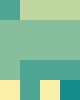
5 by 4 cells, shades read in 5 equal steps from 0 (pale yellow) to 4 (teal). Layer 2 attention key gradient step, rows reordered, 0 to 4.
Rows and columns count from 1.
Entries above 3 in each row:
0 0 0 0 1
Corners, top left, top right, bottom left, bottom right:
3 1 0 4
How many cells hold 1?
3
